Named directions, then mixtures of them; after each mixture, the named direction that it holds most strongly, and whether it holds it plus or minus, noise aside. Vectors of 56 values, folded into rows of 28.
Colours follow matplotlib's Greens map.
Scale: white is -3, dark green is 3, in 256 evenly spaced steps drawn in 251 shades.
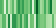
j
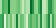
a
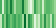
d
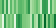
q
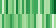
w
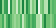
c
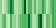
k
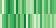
d, plus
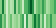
d, minus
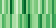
k, plus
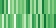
q, plus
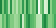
c, plus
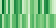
k, minus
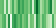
j, plus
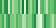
c, plus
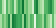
j, plus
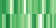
k, minus
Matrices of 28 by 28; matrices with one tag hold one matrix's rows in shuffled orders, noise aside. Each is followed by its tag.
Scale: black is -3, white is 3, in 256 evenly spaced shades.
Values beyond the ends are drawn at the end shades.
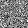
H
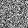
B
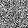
H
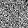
H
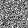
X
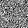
H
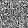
H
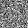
B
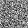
X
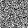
X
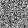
X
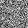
B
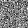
H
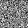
H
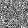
H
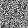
X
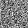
X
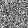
H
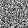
X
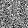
B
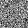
H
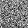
X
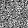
B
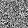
H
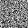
X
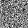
X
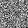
H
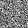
B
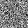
H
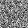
X
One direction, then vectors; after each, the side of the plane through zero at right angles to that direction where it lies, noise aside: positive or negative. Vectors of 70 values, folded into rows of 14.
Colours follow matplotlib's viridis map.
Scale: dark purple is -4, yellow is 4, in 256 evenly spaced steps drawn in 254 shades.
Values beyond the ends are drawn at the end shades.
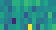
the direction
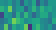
negative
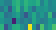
positive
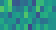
negative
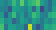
positive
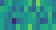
positive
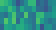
negative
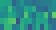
negative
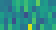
positive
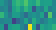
positive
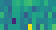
positive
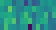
negative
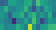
positive
